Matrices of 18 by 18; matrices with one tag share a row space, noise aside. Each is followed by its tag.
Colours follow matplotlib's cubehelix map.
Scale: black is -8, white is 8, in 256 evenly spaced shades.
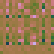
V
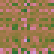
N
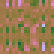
V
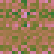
N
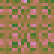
N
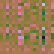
V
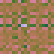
N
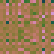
V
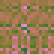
N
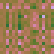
V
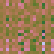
V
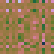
V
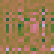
V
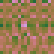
N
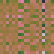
V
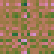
N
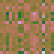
V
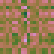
N
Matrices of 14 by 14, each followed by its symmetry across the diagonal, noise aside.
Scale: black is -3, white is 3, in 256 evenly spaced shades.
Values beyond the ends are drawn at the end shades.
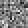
antisymmetric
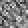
symmetric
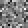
antisymmetric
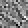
antisymmetric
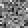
neither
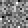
antisymmetric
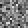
neither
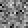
neither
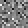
antisymmetric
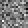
neither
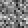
antisymmetric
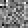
antisymmetric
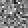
neither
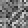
symmetric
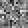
antisymmetric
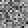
symmetric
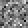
antisymmetric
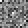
symmetric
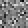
antisymmetric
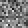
neither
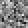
neither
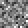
symmetric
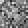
symmetric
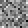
symmetric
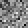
symmetric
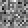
neither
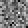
neither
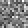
neither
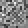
symmetric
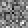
symmetric
